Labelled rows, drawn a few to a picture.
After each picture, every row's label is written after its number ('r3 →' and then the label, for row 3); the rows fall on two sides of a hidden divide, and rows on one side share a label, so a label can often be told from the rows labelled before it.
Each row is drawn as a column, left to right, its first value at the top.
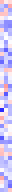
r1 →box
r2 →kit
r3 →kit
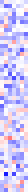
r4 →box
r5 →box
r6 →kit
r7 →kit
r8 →kit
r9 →kit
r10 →kit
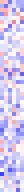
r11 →box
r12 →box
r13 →kit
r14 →box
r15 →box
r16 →box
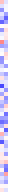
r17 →kit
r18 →kit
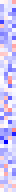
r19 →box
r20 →kit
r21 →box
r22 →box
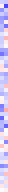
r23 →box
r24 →kit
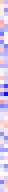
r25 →box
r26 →kit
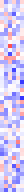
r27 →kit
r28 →box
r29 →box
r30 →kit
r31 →box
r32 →box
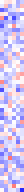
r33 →box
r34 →kit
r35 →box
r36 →box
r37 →box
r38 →box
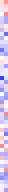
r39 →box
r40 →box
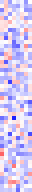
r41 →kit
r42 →kit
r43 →box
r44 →box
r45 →kit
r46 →kit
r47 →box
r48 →kit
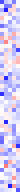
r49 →kit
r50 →box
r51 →kit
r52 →box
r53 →kit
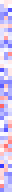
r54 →box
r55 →box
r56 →box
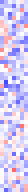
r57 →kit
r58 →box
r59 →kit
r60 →box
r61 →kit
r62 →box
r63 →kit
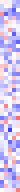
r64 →box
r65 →box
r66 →kit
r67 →kit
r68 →kit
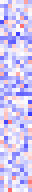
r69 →box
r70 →kit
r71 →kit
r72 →box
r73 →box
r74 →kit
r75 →kit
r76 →kit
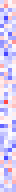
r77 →kit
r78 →box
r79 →kit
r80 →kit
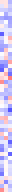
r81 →kit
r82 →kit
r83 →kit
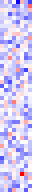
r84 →box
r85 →box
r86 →kit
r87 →kit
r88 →kit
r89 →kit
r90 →box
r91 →kit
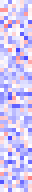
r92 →kit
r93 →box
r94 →box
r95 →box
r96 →kit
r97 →kit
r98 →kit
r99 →box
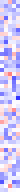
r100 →box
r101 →box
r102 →box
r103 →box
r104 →box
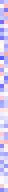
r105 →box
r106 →box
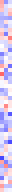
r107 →box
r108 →kit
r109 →kit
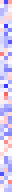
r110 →box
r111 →box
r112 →box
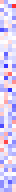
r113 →box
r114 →box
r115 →box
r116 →kit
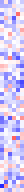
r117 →kit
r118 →box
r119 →box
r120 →kit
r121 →box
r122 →kit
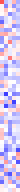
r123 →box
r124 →kit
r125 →box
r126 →kit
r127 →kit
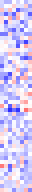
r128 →kit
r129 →kit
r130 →kit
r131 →box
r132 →box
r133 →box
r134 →box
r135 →box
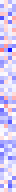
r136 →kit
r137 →kit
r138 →kit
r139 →kit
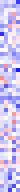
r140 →kit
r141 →box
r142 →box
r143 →kit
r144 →box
